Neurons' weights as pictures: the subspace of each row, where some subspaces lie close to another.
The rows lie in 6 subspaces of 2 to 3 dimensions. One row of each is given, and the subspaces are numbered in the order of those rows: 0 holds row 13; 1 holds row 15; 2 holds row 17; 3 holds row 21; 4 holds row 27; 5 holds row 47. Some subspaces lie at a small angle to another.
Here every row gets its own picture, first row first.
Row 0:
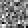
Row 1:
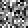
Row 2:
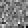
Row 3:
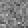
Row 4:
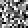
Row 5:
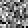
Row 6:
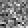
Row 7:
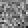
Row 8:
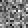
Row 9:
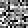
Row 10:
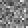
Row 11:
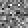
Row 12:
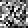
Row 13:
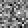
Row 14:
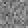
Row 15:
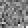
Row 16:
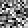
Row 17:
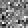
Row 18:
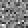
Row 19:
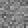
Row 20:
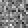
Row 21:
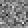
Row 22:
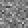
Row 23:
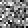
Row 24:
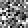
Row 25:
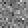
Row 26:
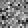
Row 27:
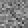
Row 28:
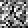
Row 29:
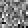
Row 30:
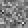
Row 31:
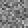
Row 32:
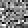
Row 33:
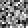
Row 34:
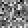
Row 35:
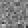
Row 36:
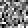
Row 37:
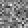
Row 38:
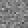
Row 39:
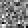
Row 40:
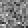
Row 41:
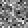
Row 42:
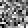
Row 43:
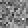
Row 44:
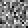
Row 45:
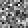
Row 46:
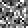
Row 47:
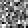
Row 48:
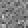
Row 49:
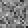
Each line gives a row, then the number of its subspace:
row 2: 1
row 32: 2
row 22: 0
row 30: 0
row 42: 1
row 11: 5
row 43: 3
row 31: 4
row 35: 5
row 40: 4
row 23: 0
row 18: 2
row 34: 0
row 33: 5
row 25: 3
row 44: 3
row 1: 3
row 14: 3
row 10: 0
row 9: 2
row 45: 5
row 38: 2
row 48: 2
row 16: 4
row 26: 2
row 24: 2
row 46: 0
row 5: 4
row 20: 1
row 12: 3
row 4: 1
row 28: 3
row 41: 3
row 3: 4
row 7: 1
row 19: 2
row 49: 0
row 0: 5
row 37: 0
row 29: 1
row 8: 1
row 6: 4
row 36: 1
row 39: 5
